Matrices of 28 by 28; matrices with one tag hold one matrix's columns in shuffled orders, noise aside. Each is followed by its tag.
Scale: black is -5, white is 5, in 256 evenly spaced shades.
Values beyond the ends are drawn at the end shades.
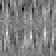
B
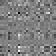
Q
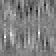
B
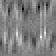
B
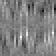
B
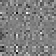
Q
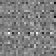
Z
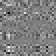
Q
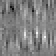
B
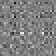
Z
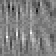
B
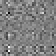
Q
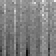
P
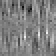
B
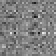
Z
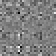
Q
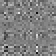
Q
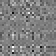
Q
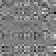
Q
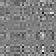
Q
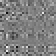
Q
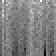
P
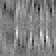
B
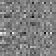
Z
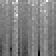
P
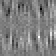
B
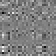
Q
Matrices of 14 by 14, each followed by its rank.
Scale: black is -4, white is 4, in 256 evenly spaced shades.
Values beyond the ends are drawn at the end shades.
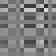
one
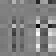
one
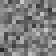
full rank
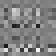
two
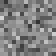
full rank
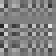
one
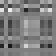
one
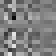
two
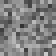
full rank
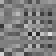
two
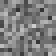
full rank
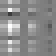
one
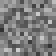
full rank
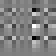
one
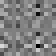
two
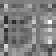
two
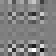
one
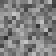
full rank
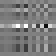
one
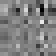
two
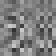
two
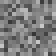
full rank
